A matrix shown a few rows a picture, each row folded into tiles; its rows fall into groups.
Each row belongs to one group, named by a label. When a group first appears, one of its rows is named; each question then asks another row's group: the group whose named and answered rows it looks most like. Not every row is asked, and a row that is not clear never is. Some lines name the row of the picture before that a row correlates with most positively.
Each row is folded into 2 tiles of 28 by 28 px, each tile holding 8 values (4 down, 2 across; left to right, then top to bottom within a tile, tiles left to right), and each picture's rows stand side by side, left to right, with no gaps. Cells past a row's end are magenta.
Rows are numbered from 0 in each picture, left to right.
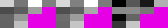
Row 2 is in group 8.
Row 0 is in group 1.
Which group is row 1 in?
1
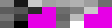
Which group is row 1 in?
1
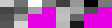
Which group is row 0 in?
1
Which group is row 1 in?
8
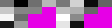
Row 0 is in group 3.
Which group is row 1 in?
8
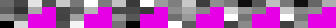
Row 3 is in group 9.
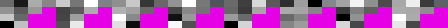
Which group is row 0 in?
3
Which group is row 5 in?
8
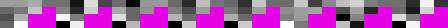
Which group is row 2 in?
3
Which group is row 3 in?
3
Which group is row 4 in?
3
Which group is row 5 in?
9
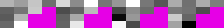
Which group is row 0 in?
1
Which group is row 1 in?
1
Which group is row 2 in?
9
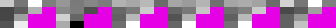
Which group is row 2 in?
1
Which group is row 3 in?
1
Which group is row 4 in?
1
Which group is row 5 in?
1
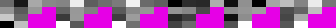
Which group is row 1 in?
9
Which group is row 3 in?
8
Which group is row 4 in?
8
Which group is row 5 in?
1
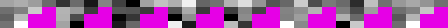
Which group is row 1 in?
8
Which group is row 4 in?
9
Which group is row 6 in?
3
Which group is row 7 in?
1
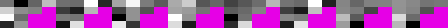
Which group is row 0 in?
3
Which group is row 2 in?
9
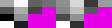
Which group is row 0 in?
9
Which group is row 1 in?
9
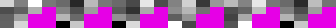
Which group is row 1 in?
3
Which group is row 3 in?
9
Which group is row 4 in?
1
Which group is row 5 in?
3
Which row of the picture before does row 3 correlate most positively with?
1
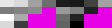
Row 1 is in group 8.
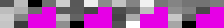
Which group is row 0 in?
8
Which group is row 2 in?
1
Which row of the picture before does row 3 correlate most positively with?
0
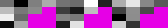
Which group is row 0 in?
3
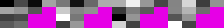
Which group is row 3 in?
9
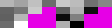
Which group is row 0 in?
1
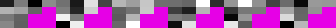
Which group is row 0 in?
8
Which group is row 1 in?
3
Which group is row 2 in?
1
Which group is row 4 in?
9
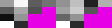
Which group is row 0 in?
9
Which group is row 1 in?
9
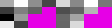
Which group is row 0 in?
9
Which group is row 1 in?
1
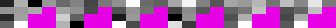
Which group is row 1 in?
8
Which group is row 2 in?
9
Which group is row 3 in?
9
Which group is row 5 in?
1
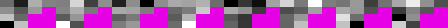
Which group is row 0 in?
3
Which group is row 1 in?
9
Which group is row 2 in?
8
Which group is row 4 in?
8
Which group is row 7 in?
9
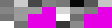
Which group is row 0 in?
9
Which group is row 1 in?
3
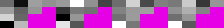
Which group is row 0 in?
3
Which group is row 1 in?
9
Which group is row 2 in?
9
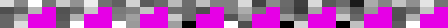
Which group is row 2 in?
9
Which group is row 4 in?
9
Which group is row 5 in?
3
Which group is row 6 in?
3
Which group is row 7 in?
1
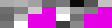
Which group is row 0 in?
1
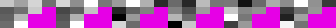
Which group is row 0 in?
1
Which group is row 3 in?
3
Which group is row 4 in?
3
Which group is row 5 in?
9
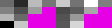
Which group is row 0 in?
3
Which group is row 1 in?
1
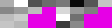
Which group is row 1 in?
3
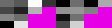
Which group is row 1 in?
8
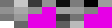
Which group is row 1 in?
8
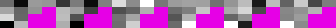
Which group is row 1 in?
8
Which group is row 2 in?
1
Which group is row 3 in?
1
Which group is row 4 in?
9
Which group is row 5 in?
9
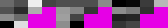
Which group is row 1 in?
8
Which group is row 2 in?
8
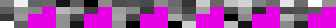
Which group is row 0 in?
9
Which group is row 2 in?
8
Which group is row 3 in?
3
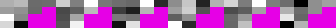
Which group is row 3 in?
9
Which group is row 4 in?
1
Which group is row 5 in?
3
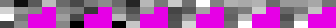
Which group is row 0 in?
3
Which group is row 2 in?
3
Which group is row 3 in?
1
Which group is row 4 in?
1
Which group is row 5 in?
1
